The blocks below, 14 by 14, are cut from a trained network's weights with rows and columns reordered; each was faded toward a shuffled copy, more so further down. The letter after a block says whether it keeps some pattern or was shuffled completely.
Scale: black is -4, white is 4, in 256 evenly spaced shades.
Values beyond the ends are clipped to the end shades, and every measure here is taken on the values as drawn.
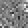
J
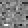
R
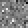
J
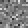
J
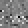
R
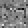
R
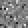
J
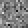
J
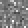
J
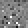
J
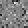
J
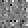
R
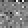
R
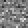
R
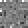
R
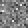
J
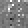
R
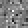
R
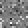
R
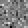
J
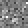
R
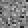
J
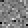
J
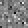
J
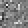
J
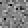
J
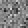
J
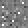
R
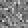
J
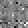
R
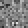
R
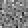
J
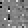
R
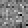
R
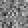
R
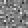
J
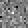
J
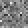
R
